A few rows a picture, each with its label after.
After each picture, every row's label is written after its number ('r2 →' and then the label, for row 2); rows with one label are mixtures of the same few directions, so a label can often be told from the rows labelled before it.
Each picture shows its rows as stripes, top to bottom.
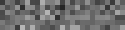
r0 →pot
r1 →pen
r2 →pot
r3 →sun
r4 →pot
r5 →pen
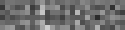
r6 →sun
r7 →pot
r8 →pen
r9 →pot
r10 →pen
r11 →pot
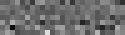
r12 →pen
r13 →pot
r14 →pot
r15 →pot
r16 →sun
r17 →sun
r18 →pot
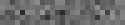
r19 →sun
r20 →pot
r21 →pen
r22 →pot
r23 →pen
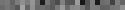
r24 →sun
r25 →pen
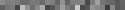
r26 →pot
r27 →pen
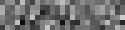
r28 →pen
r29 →pot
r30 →pot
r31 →pen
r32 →pen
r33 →pot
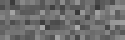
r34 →sun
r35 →pot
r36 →sun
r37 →pot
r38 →pot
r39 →pen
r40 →pen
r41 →sun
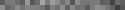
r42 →pot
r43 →pot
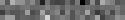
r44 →sun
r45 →pot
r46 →pot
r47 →pot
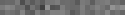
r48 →pen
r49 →pot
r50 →pen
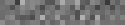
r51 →pen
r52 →sun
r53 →pen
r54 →sun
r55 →pot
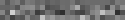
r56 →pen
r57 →pen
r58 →sun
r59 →sun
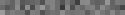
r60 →pen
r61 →pen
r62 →pot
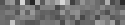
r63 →pen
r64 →sun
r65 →pen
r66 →sun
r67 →sun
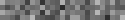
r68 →pot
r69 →pen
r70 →pot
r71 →pen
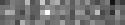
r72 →pot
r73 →pot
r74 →pot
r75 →pot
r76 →pen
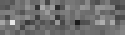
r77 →pot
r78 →sun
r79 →pot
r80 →sun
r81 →sun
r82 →pen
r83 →pot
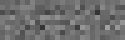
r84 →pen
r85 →sun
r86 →pot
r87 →pot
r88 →pen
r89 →pen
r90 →pen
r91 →sun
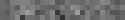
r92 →sun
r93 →pen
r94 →sun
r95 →pen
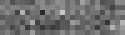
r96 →sun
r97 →pot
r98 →pen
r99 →pot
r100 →pen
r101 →pot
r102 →pen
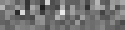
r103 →pot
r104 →pot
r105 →pen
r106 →sun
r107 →pen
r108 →pot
